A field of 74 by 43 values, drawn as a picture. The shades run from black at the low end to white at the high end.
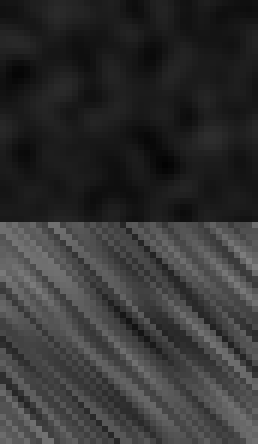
The table splits into 2 rows of 1 panel. Panel 1,1: very low, blotchy, faint in contrast. Panel 2,1: low, slanting down to the right.
